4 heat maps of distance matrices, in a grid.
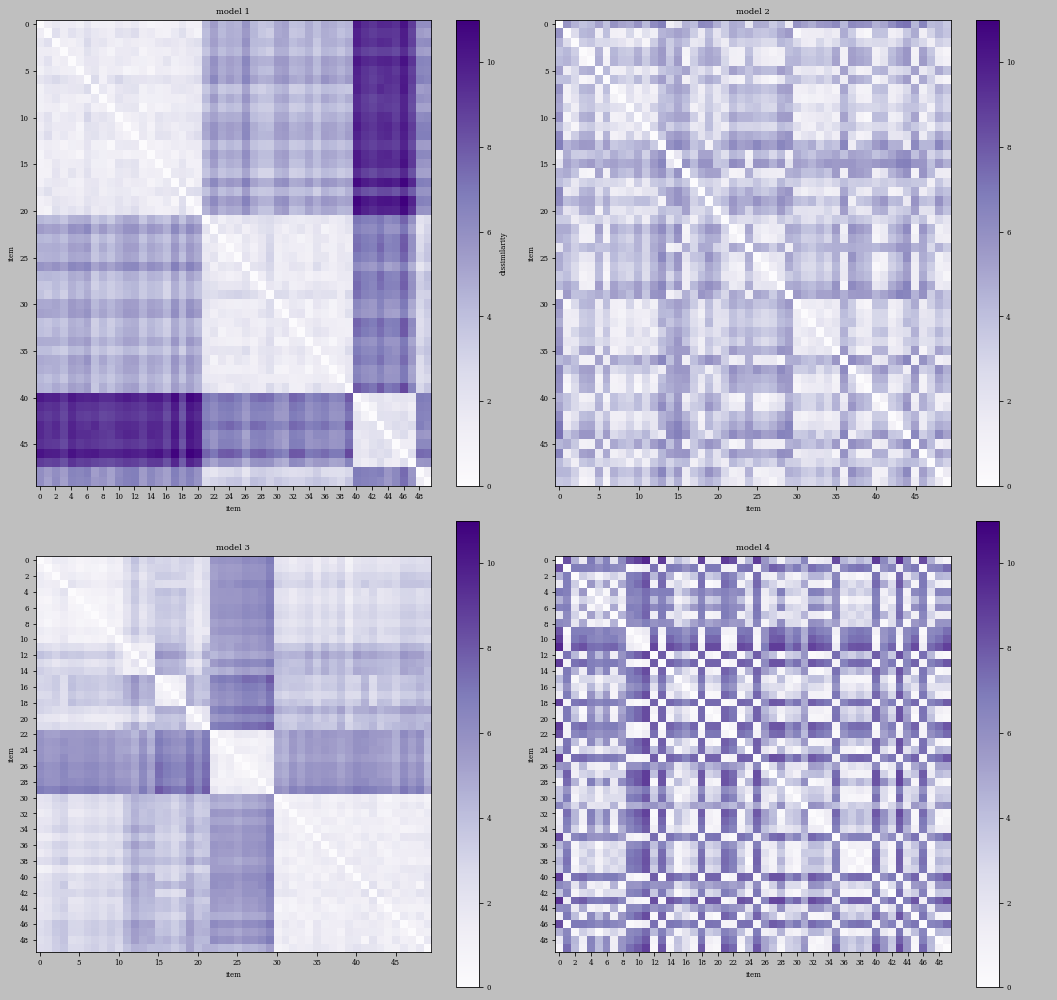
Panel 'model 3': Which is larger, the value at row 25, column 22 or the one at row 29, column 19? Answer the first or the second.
the second
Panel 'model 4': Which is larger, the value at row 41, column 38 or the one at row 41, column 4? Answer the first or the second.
the first
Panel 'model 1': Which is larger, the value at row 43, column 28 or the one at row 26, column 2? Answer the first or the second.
the first
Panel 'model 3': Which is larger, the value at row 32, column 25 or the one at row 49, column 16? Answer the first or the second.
the first
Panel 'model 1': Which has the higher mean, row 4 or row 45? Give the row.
45
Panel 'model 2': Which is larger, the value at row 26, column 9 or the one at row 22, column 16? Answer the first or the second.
the first
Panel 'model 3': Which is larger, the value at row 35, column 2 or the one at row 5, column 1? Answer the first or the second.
the first
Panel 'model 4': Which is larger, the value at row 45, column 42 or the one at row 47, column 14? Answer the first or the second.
the second
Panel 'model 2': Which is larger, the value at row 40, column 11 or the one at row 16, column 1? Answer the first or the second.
the second
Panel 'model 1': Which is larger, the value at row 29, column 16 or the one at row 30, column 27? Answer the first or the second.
the first
